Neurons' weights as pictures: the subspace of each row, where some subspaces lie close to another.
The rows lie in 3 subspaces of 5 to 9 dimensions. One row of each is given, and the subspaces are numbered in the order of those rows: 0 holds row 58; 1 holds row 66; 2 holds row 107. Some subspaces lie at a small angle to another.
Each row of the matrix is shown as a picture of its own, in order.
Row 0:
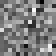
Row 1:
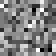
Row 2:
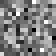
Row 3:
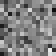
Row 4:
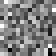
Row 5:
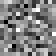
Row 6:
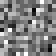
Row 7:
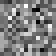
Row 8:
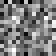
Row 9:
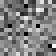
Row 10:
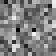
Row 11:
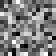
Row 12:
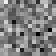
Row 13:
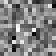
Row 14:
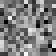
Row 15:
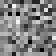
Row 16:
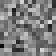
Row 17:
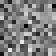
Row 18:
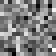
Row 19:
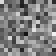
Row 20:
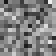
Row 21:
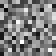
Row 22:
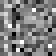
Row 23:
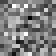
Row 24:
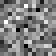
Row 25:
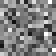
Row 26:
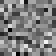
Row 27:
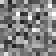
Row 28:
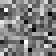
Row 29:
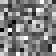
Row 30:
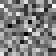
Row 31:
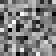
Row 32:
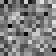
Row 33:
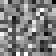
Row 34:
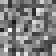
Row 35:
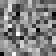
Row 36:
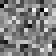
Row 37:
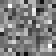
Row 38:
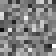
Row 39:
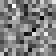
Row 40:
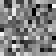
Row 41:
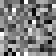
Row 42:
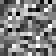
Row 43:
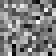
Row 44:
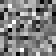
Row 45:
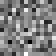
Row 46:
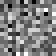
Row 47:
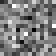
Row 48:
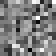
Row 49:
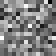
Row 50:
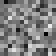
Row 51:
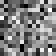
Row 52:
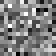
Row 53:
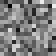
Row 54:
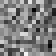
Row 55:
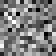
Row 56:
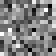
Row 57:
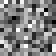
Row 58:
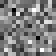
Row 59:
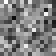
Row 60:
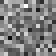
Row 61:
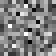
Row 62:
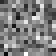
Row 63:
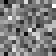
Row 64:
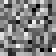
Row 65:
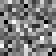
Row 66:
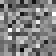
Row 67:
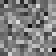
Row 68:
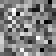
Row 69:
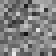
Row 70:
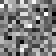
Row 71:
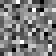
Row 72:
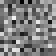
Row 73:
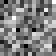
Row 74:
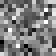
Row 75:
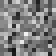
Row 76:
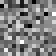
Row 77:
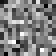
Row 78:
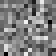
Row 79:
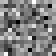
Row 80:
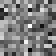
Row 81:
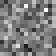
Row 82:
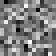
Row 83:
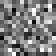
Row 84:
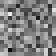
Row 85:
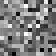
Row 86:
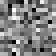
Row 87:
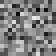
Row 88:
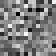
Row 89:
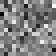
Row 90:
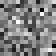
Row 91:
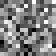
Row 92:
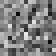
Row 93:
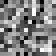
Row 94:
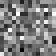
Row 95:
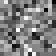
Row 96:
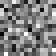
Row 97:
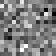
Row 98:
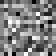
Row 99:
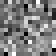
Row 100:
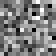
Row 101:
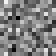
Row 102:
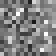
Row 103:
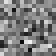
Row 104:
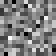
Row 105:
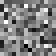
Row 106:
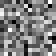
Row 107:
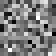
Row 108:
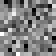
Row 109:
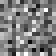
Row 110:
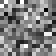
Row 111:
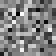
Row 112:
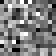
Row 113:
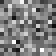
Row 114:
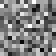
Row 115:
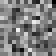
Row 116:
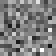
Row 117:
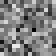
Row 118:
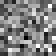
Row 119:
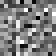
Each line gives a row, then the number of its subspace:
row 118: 2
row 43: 0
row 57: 1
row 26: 2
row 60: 2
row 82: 2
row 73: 1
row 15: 0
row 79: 0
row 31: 1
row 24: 2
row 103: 2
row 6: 1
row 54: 0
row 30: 2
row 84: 2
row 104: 2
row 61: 2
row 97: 1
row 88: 2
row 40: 2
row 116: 0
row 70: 1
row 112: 0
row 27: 0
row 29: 1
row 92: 0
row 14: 1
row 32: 1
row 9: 1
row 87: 0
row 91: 1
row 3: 2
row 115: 0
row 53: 1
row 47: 0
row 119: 1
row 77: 0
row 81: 1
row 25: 1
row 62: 0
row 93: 0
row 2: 0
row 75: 0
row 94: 0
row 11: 0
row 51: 2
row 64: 1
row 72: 0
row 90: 2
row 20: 2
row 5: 2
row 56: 1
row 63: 2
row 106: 2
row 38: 2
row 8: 0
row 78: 0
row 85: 2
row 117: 2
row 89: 2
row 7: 2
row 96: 2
